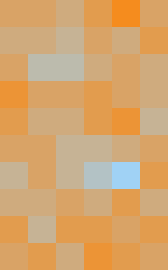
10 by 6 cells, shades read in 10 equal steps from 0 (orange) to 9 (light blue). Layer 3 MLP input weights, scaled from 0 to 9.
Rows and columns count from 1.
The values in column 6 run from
2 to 5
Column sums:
30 37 41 32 31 32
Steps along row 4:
up same down up up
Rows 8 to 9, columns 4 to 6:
4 2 4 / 2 3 2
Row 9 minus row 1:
-1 2 -2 0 3 -1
